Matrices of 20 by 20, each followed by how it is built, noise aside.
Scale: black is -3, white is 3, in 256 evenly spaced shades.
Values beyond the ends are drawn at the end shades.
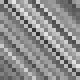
Toeplitz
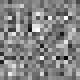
low rank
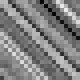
Toeplitz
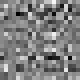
low rank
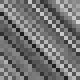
Toeplitz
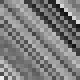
Toeplitz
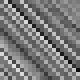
Toeplitz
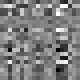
low rank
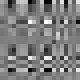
low rank
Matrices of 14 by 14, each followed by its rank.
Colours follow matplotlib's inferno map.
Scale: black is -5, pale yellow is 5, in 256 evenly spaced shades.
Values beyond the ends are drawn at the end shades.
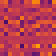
two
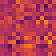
three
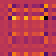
one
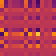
one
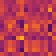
two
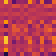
two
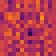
three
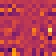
three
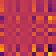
one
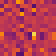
three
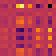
one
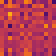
two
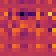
two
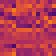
three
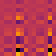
one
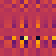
one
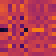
two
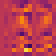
two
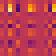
one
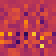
three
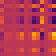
one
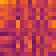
three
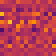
three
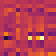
two
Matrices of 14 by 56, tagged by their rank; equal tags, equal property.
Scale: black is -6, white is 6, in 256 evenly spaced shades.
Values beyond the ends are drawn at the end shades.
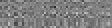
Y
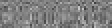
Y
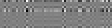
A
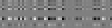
A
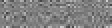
Y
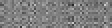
Y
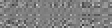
Y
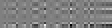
A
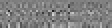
Y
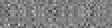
Y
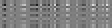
A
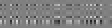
A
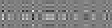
A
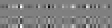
A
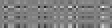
A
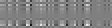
A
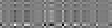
A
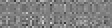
Y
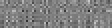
Y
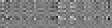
Y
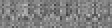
Y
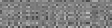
Y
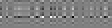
A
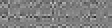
Y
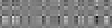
A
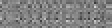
Y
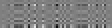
A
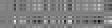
A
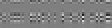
A
